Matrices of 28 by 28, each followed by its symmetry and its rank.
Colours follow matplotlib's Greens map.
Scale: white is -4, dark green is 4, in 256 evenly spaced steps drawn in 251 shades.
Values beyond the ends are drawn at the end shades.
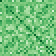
symmetric, rank five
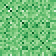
symmetric, rank five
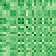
symmetric, rank three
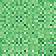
symmetric, rank three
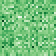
neither, rank five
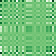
symmetric, rank one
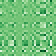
antisymmetric, rank two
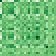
symmetric, rank three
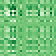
antisymmetric, rank two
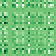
antisymmetric, rank two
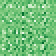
neither, rank five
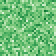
neither, full rank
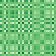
symmetric, rank one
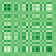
symmetric, rank one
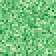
neither, full rank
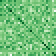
symmetric, rank five
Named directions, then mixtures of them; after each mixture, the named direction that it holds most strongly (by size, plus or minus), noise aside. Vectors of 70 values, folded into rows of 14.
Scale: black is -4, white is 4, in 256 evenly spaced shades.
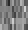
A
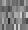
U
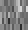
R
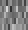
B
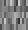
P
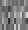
U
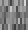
B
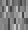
B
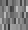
B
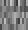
P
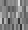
R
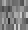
U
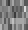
A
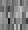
U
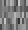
P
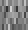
B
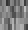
A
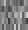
U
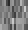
A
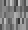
P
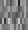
P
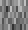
B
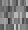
U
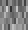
B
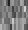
A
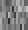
R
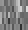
R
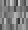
P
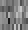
U
